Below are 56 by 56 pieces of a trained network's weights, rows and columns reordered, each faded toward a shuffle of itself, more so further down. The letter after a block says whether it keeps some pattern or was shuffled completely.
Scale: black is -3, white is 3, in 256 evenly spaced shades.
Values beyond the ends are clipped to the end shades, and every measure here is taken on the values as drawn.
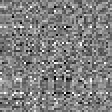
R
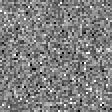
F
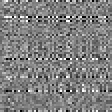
R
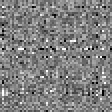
R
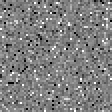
F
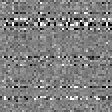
R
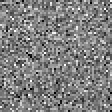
F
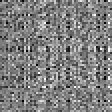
R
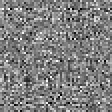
R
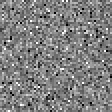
F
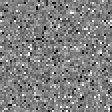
F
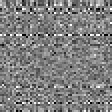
R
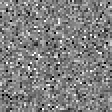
F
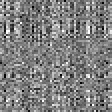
R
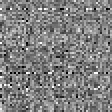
R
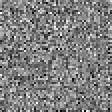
R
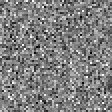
F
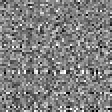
R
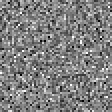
F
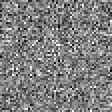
R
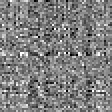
R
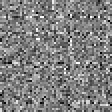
R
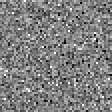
F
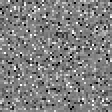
F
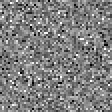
F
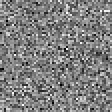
R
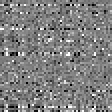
R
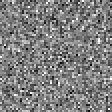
F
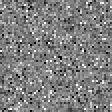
F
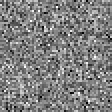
F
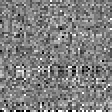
R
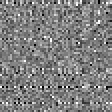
R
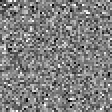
R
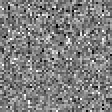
R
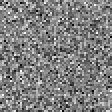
F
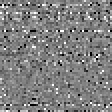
R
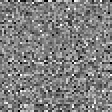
R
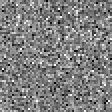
F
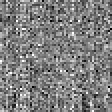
R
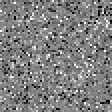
F
